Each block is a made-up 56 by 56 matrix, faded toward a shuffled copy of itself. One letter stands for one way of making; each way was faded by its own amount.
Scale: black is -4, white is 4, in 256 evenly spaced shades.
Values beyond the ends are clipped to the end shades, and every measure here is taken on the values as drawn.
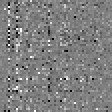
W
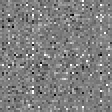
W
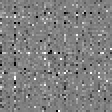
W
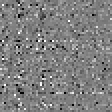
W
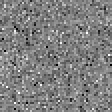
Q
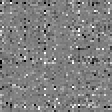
W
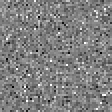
Q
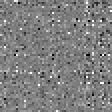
W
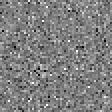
Q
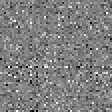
W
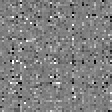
W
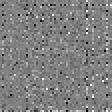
W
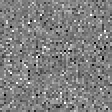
Q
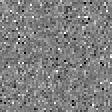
Q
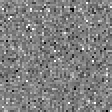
Q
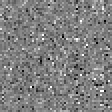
Q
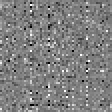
W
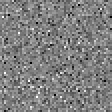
Q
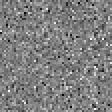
Q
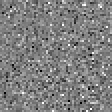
Q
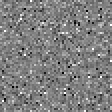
Q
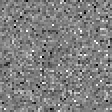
Q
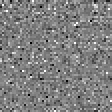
Q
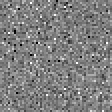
Q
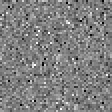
Q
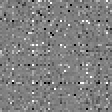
W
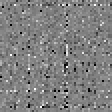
W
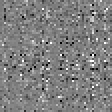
W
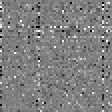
W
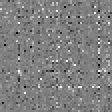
W
